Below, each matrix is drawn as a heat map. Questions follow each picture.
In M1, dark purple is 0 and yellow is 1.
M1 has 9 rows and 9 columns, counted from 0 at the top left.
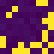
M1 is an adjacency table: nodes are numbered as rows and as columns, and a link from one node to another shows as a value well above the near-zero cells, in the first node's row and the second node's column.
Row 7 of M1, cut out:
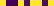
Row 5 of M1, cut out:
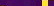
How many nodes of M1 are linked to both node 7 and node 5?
0
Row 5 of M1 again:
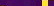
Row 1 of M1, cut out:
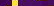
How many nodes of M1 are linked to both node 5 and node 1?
0
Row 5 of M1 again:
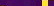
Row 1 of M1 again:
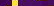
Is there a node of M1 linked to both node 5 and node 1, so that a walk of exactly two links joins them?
no
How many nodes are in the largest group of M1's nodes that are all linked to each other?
3
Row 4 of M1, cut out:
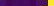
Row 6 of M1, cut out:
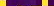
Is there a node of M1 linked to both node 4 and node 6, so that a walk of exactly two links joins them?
no
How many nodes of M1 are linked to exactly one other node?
3
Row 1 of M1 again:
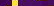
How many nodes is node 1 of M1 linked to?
1
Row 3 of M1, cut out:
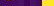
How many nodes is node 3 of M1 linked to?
2
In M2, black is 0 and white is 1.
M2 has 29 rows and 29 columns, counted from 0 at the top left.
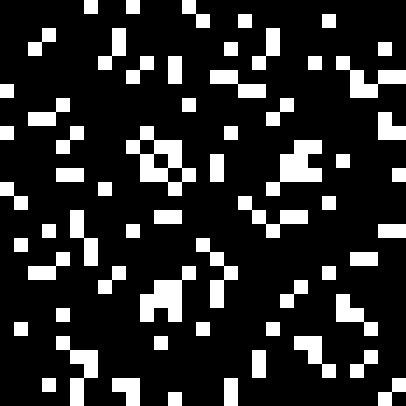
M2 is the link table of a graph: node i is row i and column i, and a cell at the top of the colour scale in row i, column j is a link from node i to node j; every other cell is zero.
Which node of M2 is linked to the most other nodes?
node 12
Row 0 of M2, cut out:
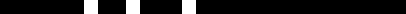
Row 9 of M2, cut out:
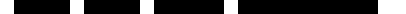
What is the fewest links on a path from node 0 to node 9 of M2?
1
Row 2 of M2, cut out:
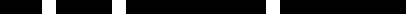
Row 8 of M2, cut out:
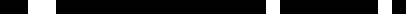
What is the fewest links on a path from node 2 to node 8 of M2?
1
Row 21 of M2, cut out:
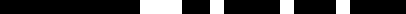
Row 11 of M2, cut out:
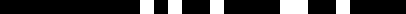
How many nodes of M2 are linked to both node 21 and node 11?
5
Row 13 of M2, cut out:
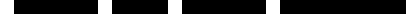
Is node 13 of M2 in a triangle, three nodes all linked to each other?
no
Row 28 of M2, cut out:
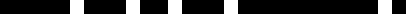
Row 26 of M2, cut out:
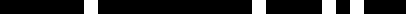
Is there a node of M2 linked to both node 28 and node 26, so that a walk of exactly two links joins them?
no
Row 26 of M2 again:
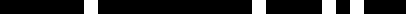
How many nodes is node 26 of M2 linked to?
4
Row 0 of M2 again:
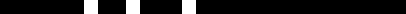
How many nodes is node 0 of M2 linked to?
3
